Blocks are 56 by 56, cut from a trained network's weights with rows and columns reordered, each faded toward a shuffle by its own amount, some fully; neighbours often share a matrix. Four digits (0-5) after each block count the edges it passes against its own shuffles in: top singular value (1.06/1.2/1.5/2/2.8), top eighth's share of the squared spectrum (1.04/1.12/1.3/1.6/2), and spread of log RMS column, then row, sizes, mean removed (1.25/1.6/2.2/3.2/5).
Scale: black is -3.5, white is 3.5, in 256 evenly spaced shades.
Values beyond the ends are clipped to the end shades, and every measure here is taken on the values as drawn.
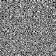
3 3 0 2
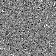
0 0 0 0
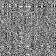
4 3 0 2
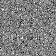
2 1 0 1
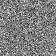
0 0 0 0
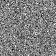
0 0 0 0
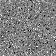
0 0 0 0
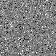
0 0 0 0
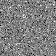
1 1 0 0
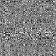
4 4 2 3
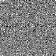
2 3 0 2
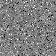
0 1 0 0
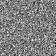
2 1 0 0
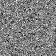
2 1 0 0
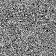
1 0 0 0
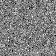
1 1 0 0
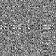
4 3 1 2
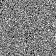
1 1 0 0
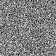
1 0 0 0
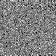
3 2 0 1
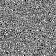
2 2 0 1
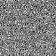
2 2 0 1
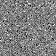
2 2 0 1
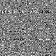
3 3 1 2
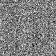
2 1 0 0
